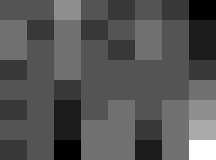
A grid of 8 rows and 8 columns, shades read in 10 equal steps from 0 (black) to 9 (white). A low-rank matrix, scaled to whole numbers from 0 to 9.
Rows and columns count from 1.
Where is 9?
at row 8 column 8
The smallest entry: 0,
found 2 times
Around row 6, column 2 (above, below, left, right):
3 3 2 1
